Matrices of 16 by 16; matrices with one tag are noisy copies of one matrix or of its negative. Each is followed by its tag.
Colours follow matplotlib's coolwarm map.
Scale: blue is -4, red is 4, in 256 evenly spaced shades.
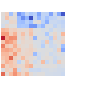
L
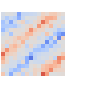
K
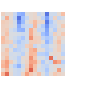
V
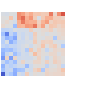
L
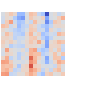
V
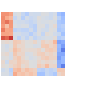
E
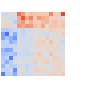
L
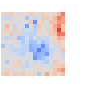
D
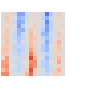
V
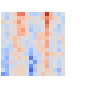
V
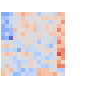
E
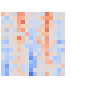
V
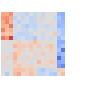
E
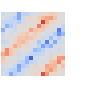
K
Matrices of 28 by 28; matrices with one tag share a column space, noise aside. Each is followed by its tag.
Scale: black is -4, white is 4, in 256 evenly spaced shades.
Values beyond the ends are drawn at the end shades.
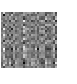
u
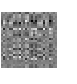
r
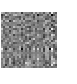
u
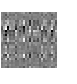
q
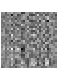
u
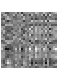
u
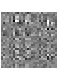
r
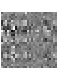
q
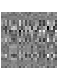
q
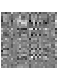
r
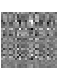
r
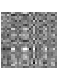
u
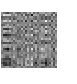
u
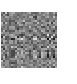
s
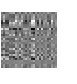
r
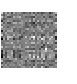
s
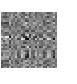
s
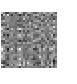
u
